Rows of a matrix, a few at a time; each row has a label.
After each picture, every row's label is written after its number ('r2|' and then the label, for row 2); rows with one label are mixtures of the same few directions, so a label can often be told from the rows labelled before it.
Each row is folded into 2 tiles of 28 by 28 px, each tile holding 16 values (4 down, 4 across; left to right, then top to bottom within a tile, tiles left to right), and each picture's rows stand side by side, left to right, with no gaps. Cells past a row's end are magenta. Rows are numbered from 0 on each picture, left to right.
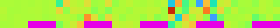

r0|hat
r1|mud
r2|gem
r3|hat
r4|mud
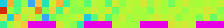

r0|hat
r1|mud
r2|hat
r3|gem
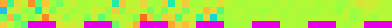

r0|hat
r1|gem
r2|mud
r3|gem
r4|gem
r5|hat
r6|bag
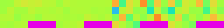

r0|bag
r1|mud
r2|hat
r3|hat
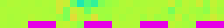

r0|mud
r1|bag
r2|gem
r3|hat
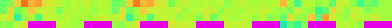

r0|bag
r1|hat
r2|bag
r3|gem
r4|gem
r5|gem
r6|bag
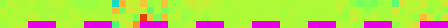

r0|mud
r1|bag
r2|mud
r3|bag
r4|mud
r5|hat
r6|bag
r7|mud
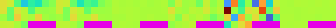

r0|bag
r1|bag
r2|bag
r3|hat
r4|hat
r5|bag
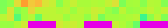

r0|bag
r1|gem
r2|mud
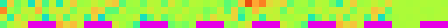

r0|hat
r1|gem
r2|mud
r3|gem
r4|bag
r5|mud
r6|gem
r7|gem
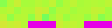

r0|gem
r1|gem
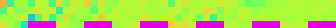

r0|mud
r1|hat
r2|mud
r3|gem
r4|bag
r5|gem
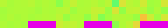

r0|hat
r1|gem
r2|mud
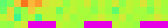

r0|bag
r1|hat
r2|hat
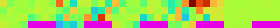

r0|mud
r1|gem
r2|mud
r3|bag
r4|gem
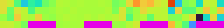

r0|bag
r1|gem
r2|bag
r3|mud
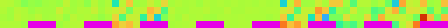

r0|bag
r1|hat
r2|gem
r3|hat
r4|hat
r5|gem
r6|gem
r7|mud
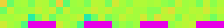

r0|mud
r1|mud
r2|gem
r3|hat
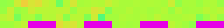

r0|bag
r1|gem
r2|gem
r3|mud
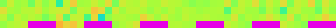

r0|hat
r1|gem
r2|mud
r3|bag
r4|hat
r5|hat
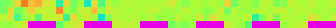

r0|bag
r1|hat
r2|gem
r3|gem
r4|mud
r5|mud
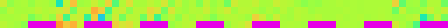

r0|mud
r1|gem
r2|gem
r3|hat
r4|mud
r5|bag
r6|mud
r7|mud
